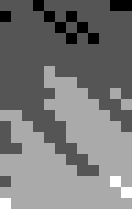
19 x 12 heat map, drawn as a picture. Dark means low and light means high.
Grain: diagonal, down to the right. Roughest part: top middle. Slope: up to the bottom.
